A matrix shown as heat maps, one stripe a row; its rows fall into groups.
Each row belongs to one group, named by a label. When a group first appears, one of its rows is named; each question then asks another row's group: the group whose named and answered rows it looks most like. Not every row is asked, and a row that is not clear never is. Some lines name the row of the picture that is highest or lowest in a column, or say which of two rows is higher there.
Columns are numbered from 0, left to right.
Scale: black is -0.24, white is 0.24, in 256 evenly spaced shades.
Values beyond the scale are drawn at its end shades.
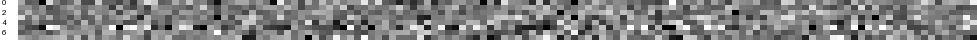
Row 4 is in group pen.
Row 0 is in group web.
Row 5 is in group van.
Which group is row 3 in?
web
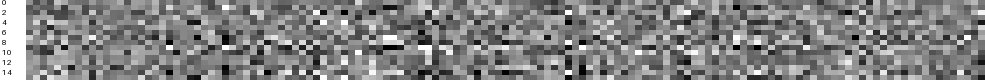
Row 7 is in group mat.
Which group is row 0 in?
van
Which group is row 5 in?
web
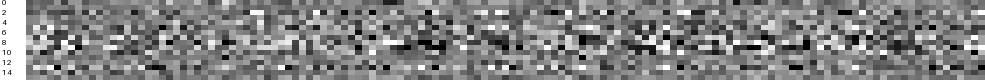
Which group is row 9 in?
web
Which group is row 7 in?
web
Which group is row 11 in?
web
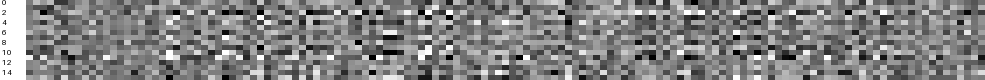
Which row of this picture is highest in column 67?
14
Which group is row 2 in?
van
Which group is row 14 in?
pen
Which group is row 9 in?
van
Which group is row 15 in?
mat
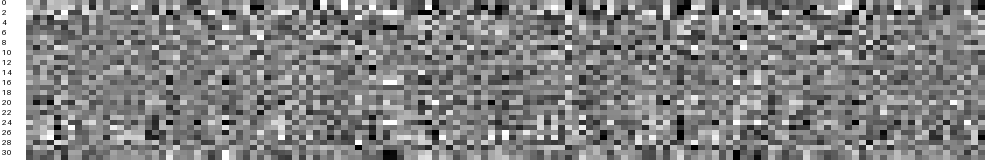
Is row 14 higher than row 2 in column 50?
No
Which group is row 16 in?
mat
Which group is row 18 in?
mat
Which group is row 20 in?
web
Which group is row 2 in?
mat
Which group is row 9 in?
van
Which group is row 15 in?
mat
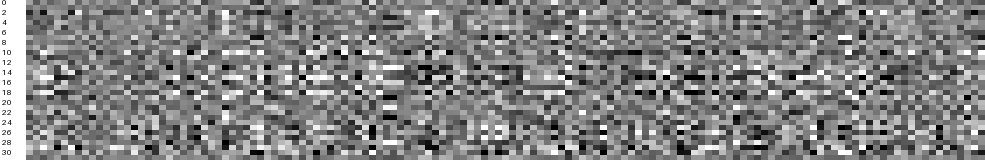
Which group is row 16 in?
mat
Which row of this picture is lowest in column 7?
29
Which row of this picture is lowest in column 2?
2
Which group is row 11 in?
pen
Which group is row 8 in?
pen
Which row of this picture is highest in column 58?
2
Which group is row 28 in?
mat
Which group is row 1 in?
pen
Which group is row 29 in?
web
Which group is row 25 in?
pen
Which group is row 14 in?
web
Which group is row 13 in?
mat
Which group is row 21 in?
mat
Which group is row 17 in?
van
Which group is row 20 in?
pen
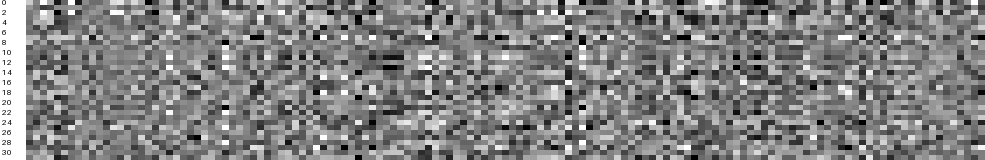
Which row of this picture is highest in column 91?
7
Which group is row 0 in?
web
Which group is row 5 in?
pen
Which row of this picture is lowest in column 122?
0
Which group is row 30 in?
mat
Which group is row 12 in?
pen
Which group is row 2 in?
web
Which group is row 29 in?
pen
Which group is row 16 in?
van
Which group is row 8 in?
web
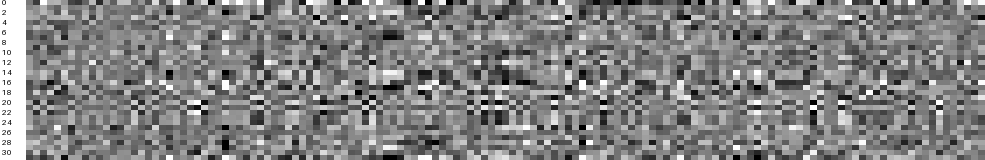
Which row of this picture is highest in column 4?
25
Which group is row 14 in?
mat
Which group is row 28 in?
web
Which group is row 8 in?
van
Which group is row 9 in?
pen
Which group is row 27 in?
mat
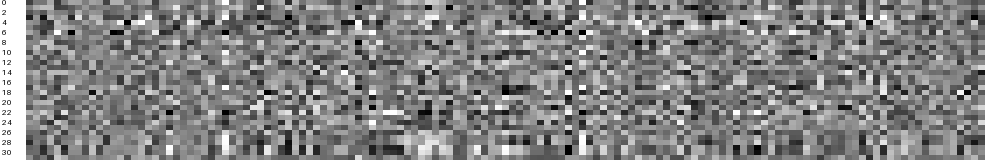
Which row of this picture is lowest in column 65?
11
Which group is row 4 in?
van
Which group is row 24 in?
web
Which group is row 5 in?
van
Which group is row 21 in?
pen
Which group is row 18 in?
mat
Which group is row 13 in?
pen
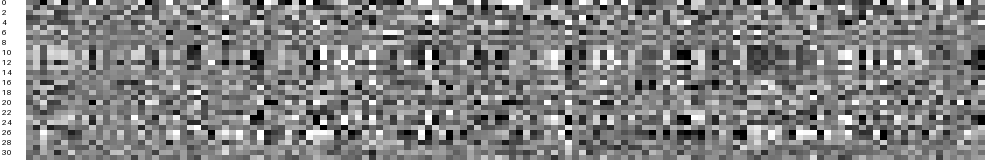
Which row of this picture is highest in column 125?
0
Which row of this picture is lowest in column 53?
0
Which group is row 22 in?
van
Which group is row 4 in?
pen
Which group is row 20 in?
mat
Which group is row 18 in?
pen
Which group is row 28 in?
mat
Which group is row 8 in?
mat
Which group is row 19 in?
pen
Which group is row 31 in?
pen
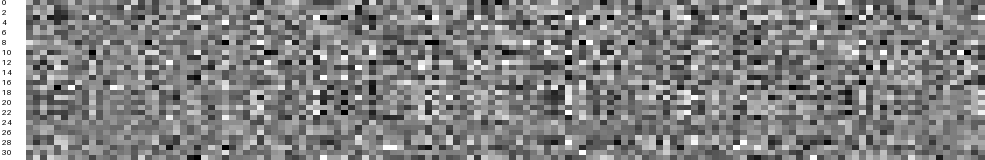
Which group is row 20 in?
pen
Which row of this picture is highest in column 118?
10
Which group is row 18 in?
pen
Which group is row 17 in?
web
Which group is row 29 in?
mat
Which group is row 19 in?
van
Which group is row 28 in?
van
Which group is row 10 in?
mat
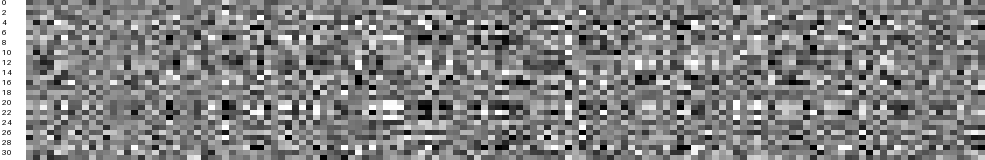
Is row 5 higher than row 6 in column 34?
Yes
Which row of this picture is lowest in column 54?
26
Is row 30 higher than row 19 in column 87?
Yes
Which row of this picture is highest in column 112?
22
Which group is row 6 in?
pen
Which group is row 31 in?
pen
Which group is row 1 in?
mat
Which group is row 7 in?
mat
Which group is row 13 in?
van
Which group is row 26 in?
web
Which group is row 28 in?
mat
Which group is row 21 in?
mat
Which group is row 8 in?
mat
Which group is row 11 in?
van
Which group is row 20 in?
mat
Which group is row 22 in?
pen
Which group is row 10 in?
van
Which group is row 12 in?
van
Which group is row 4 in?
van
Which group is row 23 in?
mat
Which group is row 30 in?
van
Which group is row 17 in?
pen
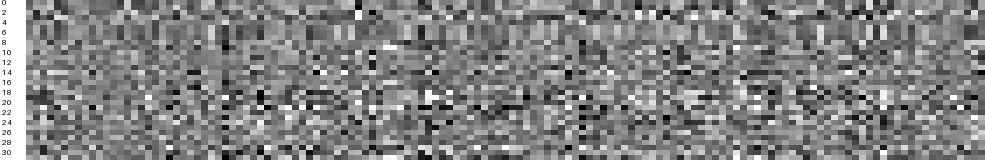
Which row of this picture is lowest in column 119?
19
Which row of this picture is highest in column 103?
21
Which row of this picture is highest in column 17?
19
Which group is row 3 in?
van
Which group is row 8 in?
web
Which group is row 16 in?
mat
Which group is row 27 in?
web
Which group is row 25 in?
web
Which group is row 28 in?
mat
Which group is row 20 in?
van
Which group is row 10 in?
web
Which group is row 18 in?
van
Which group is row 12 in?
web
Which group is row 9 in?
mat
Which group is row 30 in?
van
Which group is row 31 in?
mat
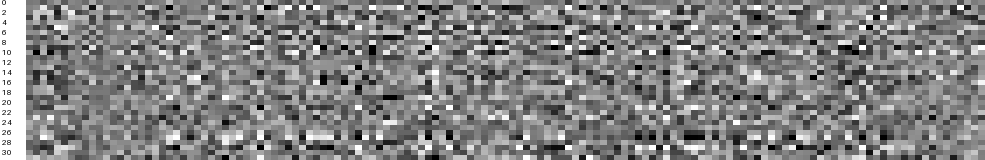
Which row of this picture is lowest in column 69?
1
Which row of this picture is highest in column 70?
29
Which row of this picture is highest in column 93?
9
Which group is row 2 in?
web
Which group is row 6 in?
mat
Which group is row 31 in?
web
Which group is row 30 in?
van
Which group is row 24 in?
mat
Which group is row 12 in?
pen
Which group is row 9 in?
pen
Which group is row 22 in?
pen
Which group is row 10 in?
web
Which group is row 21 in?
van
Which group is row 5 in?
van
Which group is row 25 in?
web
